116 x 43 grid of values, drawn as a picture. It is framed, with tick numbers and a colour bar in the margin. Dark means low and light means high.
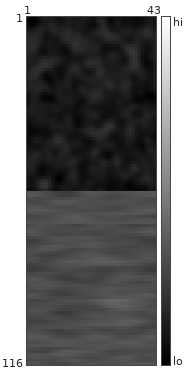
It is made of 2 by 1 panels. Panel 1,1: very low, blotchy, faint in contrast. Panel 2,1: low, streaked across, faint in contrast.
